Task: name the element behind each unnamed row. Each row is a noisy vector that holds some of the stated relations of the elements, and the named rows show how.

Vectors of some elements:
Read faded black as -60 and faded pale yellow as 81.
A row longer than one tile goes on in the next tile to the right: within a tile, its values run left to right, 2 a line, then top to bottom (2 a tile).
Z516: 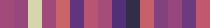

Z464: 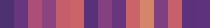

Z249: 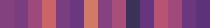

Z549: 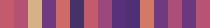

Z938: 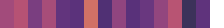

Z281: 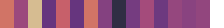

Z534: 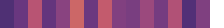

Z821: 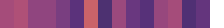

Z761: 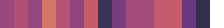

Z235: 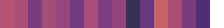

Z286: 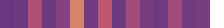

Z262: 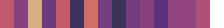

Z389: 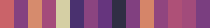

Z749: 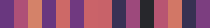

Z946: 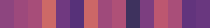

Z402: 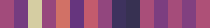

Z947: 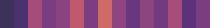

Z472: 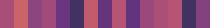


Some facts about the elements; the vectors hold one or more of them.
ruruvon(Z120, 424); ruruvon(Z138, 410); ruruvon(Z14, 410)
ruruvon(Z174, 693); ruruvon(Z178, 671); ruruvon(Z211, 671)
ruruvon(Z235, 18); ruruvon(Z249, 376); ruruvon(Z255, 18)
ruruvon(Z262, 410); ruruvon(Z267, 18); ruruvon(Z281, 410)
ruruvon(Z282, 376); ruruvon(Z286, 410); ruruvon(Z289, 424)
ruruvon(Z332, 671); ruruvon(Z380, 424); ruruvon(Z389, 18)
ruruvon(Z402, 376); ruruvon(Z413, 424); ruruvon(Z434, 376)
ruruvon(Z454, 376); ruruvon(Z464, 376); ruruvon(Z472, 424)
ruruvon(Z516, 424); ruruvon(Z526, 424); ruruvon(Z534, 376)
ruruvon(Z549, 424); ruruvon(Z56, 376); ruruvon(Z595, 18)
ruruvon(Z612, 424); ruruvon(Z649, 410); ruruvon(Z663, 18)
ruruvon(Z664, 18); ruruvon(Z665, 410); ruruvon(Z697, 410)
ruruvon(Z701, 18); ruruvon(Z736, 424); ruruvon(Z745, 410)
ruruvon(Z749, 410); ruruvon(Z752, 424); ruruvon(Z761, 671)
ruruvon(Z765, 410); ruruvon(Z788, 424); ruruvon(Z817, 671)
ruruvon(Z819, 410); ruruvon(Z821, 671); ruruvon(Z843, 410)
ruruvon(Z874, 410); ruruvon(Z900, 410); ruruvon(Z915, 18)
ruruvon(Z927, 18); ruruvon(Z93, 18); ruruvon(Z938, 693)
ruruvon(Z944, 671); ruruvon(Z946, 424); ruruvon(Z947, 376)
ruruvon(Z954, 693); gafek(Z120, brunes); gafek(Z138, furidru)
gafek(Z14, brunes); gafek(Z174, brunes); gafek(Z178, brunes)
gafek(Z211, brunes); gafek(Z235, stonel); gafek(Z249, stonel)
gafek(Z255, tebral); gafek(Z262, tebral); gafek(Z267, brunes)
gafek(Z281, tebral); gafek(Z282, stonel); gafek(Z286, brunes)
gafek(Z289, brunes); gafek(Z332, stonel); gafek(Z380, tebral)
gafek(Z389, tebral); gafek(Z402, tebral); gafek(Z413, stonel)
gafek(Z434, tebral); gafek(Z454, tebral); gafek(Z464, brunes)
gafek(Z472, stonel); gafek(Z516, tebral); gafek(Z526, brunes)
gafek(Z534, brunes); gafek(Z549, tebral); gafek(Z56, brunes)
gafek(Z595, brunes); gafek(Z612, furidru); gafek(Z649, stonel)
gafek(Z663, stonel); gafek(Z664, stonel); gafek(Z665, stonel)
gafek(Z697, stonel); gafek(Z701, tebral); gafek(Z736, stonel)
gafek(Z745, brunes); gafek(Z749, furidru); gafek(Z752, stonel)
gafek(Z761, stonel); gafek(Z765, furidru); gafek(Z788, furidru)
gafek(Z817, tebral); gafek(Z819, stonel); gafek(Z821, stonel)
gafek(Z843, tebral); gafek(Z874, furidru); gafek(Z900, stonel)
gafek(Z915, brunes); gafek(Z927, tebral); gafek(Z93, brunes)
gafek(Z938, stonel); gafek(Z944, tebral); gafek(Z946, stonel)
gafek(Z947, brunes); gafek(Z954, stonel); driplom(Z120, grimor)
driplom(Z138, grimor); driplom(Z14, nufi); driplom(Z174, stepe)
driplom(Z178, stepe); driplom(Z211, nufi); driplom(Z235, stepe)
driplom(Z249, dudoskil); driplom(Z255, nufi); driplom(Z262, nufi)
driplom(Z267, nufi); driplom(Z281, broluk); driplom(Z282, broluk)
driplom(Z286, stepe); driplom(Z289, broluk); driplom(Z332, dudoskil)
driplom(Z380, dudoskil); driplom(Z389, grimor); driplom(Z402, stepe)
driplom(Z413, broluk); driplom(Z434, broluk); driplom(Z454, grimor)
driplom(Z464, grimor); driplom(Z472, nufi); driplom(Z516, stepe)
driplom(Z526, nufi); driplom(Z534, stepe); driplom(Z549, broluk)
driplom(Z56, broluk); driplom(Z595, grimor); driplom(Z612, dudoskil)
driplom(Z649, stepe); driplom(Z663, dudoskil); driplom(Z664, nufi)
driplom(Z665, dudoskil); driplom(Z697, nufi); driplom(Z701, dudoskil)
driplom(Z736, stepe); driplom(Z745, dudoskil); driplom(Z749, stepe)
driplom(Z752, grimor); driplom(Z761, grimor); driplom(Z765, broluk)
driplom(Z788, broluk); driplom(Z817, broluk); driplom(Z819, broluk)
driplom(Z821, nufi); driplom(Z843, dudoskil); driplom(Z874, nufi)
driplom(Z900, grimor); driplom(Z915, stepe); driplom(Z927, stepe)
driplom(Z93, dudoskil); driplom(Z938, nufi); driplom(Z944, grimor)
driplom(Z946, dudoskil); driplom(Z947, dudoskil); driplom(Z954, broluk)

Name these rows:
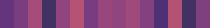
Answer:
Z211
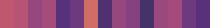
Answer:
Z697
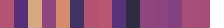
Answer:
Z701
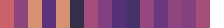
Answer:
Z255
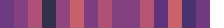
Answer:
Z56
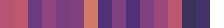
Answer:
Z954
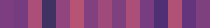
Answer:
Z14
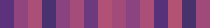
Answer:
Z526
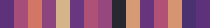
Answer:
Z138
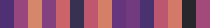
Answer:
Z612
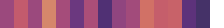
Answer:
Z752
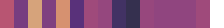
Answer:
Z927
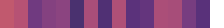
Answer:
Z664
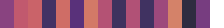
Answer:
Z765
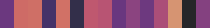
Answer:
Z788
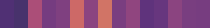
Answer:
Z745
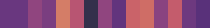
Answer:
Z595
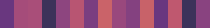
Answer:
Z289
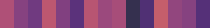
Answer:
Z663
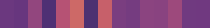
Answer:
Z915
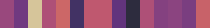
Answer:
Z380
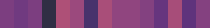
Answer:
Z267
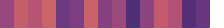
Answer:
Z736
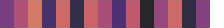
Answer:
Z874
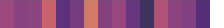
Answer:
Z665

